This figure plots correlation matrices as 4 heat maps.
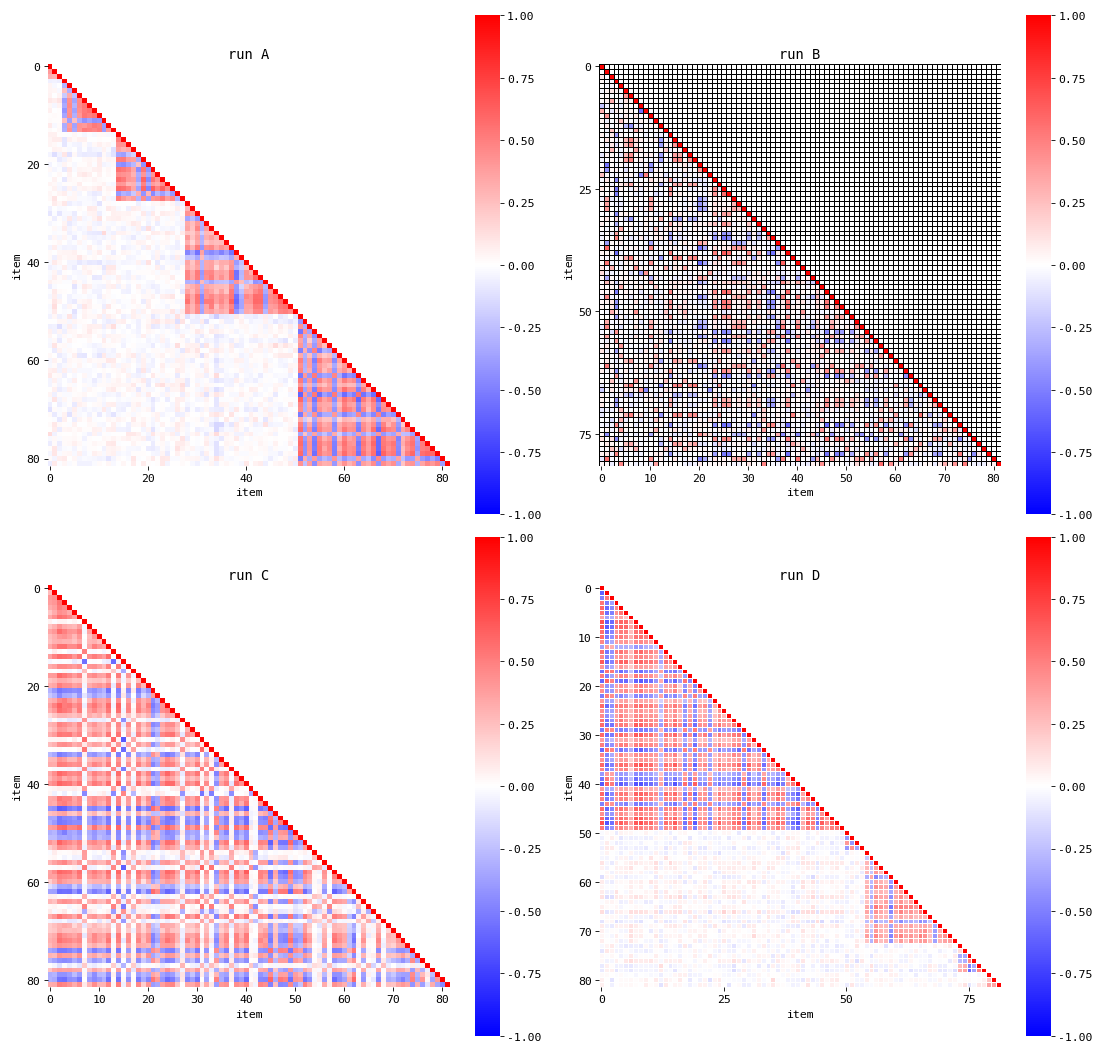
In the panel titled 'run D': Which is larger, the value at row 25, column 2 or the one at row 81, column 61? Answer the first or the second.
the second
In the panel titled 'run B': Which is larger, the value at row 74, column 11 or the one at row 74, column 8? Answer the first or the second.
the first
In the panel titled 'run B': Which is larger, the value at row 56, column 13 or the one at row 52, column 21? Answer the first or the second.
the first
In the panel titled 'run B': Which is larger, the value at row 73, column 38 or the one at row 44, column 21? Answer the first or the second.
the second
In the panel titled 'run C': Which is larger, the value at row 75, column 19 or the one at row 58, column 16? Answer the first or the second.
the second
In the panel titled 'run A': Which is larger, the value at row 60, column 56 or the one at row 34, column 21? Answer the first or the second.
the first
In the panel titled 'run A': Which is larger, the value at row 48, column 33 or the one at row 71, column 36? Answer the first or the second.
the first
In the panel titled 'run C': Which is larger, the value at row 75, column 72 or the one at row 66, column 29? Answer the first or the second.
the first
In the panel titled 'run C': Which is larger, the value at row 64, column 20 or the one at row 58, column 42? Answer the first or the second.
the first
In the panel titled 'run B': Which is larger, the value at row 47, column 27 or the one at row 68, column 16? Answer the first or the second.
the first
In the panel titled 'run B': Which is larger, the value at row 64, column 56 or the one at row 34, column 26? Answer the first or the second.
the first
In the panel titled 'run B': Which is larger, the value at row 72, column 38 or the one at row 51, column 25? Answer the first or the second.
the second
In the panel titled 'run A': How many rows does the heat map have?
82
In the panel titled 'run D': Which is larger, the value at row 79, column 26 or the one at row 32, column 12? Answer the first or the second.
the first
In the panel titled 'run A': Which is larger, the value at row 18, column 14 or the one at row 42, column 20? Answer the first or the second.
the second
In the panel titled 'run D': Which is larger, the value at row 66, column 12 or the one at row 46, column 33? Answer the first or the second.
the first
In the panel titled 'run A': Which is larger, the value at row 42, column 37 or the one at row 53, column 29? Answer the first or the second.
the first
